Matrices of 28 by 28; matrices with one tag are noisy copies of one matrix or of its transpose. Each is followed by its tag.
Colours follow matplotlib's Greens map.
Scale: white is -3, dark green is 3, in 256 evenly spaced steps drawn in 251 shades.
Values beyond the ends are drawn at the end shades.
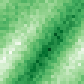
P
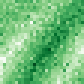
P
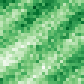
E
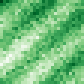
E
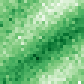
P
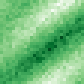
P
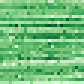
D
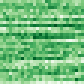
D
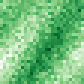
P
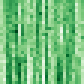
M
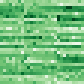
M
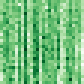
D
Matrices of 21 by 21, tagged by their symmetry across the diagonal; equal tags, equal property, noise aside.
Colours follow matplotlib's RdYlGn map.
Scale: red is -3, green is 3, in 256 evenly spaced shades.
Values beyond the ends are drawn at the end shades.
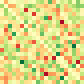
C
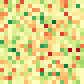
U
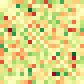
C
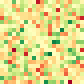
U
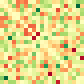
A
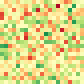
U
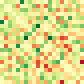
A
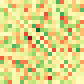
C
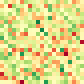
U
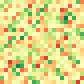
A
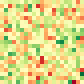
C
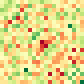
A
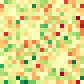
C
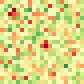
A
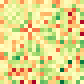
A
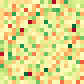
A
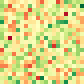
U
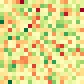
C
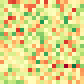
U
